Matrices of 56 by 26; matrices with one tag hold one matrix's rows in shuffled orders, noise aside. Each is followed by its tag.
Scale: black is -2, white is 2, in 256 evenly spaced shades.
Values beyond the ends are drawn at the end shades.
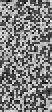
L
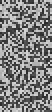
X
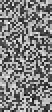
L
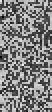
X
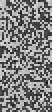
X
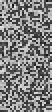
X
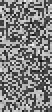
X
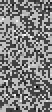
X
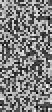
L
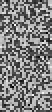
L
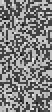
L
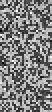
L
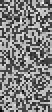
L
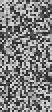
L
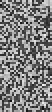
L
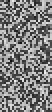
L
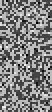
L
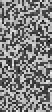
L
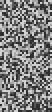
X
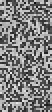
X
